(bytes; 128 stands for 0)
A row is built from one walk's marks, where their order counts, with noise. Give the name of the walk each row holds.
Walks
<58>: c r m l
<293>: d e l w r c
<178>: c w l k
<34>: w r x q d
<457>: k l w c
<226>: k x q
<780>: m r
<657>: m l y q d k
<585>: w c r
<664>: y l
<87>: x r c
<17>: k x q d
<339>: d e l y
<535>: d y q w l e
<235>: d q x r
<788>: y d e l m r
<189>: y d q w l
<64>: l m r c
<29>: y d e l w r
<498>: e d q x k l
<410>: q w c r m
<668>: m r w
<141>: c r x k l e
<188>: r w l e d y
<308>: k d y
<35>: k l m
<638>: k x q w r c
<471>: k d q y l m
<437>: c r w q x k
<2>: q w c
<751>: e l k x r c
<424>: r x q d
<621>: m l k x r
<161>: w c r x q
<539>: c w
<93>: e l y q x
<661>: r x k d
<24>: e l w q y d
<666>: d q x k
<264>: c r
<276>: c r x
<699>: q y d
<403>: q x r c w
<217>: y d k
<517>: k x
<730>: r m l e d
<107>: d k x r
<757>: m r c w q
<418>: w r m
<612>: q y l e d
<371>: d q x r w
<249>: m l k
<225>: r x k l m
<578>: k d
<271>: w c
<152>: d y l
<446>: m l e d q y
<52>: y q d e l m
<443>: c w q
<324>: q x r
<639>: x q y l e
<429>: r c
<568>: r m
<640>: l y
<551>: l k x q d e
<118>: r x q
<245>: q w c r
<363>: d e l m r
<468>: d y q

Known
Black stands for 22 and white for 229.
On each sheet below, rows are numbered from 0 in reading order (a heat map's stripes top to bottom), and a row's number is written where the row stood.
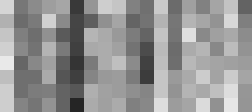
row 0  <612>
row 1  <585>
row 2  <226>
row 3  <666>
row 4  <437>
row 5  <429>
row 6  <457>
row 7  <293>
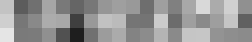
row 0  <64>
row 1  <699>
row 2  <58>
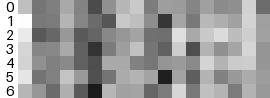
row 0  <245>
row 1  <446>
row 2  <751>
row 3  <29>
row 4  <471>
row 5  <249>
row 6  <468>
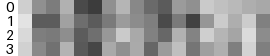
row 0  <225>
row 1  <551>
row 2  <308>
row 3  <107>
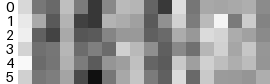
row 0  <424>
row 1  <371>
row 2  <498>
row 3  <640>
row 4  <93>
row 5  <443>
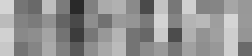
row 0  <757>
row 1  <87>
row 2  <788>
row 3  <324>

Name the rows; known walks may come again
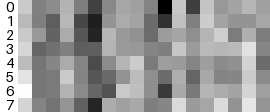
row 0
<217>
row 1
<118>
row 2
<152>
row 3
<638>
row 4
<245>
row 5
<780>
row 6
<446>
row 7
<293>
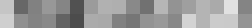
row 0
<2>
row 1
<471>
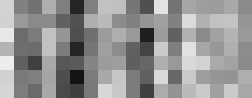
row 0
<730>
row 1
<35>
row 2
<657>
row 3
<161>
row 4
<498>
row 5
<443>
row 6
<188>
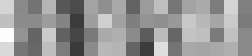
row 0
<107>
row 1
<410>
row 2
<668>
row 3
<424>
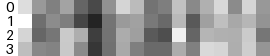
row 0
<339>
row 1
<141>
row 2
<34>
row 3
<418>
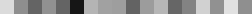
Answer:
<535>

